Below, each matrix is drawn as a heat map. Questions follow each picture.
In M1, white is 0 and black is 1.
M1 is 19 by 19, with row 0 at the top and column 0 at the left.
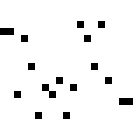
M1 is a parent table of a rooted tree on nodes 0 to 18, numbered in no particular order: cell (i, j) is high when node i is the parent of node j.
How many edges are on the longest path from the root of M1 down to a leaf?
4
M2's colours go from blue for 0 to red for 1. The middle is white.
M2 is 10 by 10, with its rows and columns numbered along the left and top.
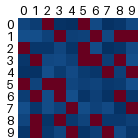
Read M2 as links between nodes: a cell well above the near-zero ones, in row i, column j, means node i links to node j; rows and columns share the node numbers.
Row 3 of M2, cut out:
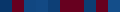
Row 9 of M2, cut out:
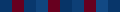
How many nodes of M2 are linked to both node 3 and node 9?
1
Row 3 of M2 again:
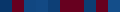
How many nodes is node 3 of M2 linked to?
4
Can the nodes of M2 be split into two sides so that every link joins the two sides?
no
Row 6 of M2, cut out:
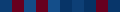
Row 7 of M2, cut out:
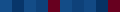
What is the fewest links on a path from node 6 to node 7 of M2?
3
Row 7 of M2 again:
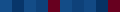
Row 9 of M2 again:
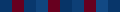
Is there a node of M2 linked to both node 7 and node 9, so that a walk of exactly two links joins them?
yes
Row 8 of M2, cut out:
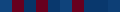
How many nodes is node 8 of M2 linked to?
3
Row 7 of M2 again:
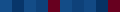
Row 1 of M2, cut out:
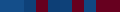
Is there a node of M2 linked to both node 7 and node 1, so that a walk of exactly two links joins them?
yes
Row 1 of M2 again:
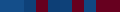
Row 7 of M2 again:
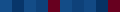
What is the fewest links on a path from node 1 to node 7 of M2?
2
